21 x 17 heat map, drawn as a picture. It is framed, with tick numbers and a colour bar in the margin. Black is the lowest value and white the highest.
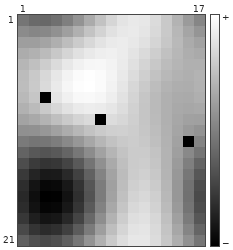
There are three isolated cells, each far lower than the cells round it. The top middle is the ninth with the highest average. There are no regular stripes. The bottom left is the ninth with the lowest average.
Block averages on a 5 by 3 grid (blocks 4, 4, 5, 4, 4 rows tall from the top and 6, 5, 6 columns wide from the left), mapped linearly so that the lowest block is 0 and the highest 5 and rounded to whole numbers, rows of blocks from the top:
354
454
343
033
033
